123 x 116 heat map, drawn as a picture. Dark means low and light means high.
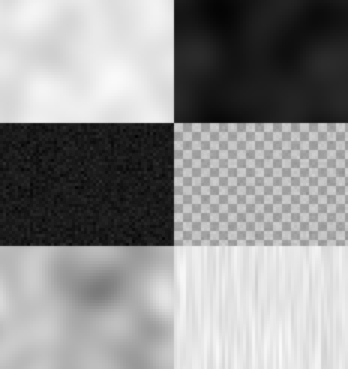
The table splits into 3 rows of 2 panels. Panel 1,1: very high, smooth, faint in contrast. Panel 1,2: very low, smooth, faint in contrast. Panel 2,1: very low, fine-grained, faint in contrast. Panel 2,2: high, checkered. Panel 3,1: high, smooth. Panel 3,2: very high, streaked downward, faint in contrast.
